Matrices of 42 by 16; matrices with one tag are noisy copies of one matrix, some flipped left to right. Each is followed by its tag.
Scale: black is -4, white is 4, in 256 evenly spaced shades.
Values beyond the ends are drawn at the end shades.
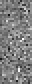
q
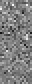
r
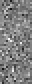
q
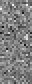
r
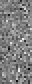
q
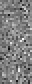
q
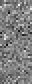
r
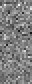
r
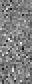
q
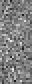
q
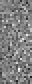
q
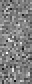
q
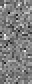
r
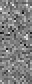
r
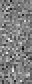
q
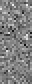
r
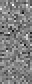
r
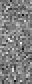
q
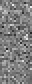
r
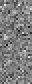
r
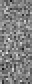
q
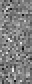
q
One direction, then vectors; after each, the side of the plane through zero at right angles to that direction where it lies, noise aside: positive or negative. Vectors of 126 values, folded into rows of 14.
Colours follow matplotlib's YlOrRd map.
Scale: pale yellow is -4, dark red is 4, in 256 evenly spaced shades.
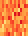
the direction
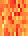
positive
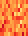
negative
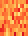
negative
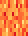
negative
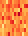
positive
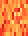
negative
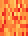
negative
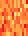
negative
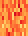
positive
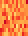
negative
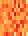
positive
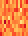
negative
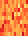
negative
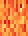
negative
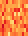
negative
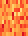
negative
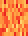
negative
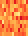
negative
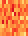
positive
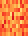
negative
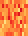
positive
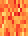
positive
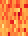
positive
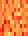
negative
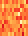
negative
